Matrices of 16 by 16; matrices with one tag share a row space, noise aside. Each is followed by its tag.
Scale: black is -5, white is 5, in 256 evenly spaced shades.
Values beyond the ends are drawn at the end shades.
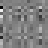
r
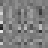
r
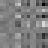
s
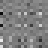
r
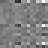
s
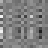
r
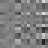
s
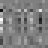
r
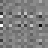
r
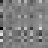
r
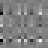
r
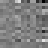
s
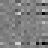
s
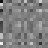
r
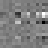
s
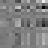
s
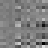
s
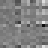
s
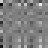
r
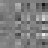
s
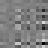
s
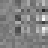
s
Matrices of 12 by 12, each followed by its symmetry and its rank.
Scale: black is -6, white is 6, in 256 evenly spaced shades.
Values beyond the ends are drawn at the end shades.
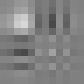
symmetric, rank one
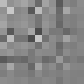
symmetric, rank two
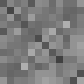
symmetric, full rank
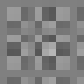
symmetric, rank one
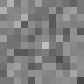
symmetric, full rank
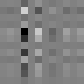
neither, rank one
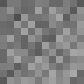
symmetric, full rank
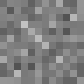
symmetric, full rank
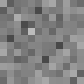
symmetric, full rank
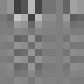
neither, rank one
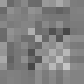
symmetric, rank two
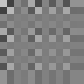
symmetric, rank one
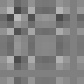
symmetric, rank one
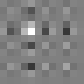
symmetric, rank one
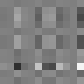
neither, rank one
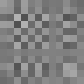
symmetric, rank two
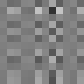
neither, rank one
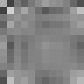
symmetric, rank two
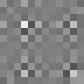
symmetric, rank two
